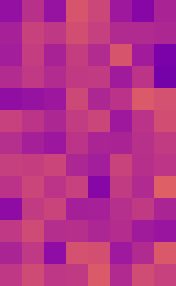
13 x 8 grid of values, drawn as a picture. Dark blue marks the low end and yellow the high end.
The top middle is the smoothest part. The top right is the ninth with the lowest average. Overall the values sit about 40% of the way up the scale. Neither half mirrors the other. No row or column stands out.
